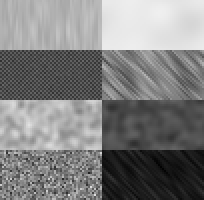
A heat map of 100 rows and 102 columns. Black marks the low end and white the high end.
The table splits into 4 rows of 2 panels. Panel 1,1: high, streaked downward, faint in contrast. Panel 1,2: very high, smooth, faint in contrast. Panel 2,1: low, checkered. Panel 2,2: middling, slanting down to the right. Panel 3,1: high, blotchy. Panel 3,2: low, blotchy, faint in contrast. Panel 4,1: middling, fine-grained, strong in contrast. Panel 4,2: very low, slanting down to the right, faint in contrast.
